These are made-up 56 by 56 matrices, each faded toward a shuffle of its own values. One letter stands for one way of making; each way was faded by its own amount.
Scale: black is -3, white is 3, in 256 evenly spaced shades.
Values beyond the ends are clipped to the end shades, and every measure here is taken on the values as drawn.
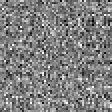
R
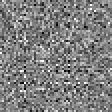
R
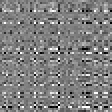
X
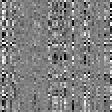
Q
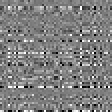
X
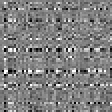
X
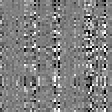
Q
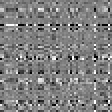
X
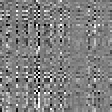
Q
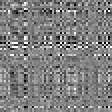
X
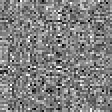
R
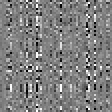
Q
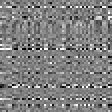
X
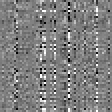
Q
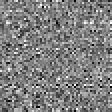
R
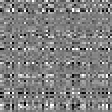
X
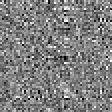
R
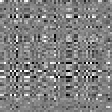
X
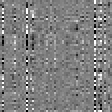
Q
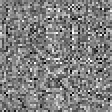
R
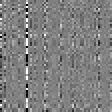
Q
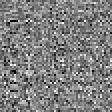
R
